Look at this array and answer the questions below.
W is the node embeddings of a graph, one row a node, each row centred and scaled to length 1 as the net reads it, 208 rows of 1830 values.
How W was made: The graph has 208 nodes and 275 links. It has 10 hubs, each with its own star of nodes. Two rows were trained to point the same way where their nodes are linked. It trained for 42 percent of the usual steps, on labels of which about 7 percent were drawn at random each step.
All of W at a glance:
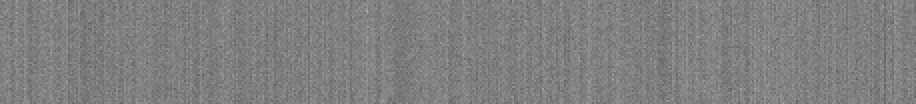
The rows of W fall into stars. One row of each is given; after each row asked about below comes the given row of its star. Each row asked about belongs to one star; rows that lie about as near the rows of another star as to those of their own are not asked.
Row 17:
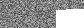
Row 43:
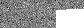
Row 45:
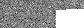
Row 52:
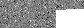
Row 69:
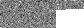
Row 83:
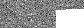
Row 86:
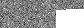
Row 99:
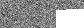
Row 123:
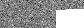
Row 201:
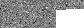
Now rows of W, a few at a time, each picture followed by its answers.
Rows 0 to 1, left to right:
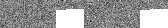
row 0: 86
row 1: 99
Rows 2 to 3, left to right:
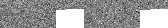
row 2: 83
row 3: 52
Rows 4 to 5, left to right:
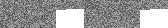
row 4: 123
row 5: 17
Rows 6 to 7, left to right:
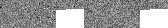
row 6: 52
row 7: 45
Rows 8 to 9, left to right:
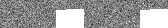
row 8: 43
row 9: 69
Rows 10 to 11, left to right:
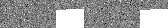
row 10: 43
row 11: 86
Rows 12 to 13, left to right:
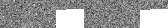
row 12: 99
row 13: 69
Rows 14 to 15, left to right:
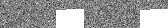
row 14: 99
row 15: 86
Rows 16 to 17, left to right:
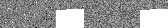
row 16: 43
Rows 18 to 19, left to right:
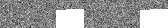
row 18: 99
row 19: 45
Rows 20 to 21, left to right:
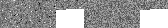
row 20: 52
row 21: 86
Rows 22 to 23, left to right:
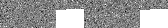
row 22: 43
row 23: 201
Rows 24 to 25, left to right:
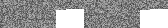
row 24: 86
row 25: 83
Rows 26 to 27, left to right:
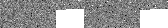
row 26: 123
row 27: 17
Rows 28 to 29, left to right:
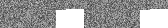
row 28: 45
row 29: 201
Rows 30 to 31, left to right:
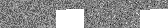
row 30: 69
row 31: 69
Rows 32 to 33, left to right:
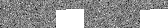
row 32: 99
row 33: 83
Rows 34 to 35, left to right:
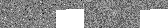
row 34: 123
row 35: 83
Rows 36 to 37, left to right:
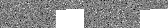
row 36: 52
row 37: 86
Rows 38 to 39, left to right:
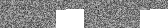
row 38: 123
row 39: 86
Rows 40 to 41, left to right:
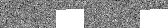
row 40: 99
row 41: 83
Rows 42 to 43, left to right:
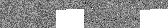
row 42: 83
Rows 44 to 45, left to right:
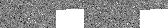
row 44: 45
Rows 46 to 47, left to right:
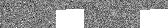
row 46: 43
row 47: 123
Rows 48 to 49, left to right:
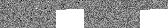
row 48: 123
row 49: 45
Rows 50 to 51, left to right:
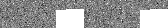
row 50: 201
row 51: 86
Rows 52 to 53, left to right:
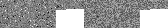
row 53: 52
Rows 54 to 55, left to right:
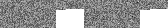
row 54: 69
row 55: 86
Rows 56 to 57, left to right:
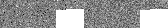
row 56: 17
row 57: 201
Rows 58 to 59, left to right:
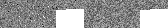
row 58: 17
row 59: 201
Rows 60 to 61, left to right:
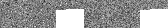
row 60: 83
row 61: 83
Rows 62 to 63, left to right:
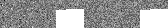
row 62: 201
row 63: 69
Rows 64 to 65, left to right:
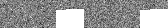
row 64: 83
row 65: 201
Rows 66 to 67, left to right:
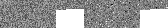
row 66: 86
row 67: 43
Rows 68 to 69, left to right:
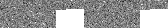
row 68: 45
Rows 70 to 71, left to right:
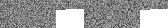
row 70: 201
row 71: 99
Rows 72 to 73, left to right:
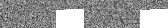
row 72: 201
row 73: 86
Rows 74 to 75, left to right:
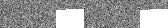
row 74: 99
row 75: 201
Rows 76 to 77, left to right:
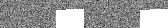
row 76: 201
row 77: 83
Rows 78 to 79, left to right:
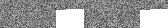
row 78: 201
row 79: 83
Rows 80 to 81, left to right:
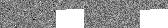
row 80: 123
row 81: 69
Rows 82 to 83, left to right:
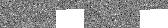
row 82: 99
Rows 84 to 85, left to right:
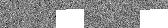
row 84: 99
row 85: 52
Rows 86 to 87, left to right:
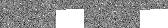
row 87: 45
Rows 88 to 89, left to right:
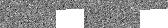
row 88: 45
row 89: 86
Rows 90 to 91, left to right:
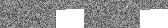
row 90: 123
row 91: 86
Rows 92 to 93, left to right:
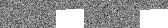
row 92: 43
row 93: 69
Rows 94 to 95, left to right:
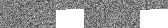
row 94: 69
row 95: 69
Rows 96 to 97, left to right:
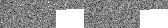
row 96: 17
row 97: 52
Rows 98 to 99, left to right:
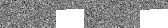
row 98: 83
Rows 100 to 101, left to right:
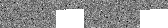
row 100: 201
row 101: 201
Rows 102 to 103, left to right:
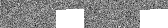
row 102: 69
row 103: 83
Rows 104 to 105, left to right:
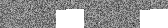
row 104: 83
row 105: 201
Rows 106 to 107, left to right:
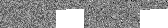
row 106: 99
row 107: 86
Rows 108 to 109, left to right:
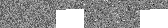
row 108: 69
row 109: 201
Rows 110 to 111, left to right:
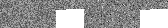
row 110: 52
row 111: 99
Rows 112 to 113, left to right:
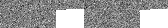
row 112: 69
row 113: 17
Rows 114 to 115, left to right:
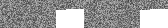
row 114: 99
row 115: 83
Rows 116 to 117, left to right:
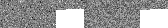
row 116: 123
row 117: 123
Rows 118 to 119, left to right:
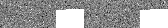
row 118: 83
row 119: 83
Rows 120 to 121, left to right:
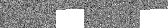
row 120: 123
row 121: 43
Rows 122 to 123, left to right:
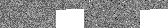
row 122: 45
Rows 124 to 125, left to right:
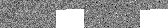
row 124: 123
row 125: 17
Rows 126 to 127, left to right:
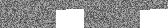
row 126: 201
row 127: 45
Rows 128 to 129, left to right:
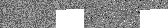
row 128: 43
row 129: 52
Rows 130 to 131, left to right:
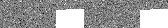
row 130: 123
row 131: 99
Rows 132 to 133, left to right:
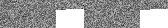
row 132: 17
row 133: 45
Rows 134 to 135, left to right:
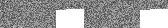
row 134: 45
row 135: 69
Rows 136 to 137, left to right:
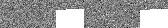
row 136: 99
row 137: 83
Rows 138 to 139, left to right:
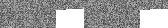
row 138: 86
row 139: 86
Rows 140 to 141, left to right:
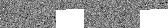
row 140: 83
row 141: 52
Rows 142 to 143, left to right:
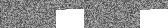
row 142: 201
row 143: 123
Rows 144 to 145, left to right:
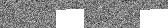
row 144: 123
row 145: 69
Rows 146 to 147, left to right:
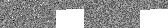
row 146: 86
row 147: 69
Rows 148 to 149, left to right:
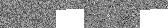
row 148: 99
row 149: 43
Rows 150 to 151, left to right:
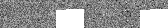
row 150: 123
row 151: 83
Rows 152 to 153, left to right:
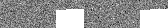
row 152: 86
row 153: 43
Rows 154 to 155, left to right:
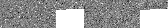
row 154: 52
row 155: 45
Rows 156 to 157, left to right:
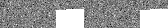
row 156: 43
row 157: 69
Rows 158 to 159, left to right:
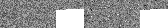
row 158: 123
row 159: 43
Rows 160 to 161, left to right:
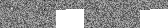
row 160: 201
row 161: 17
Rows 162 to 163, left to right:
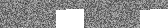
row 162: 99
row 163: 201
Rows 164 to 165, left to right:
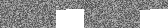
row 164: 86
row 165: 52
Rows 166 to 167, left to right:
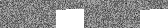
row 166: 69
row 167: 86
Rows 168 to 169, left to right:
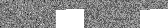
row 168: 83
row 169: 123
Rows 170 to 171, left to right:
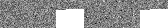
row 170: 69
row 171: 69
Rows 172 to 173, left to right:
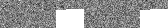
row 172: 99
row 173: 52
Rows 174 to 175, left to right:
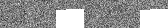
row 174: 69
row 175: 17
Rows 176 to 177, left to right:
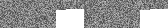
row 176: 69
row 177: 43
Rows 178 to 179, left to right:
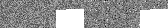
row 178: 69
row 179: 123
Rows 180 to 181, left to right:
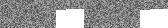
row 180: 99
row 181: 99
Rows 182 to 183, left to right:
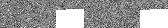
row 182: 99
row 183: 201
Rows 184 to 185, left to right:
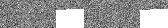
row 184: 99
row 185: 43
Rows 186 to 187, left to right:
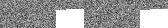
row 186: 86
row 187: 69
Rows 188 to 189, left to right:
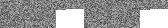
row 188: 99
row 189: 201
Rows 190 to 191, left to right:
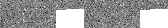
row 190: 123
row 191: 45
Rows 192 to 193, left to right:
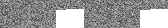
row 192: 99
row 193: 17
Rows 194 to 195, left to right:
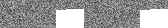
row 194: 86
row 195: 17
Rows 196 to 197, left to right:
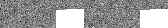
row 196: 201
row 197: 45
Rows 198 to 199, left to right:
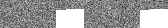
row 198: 52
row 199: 83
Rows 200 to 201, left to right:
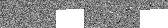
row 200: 17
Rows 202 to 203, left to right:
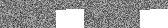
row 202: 17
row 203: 45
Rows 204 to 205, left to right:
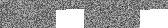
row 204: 83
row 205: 17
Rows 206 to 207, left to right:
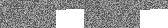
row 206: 43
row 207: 17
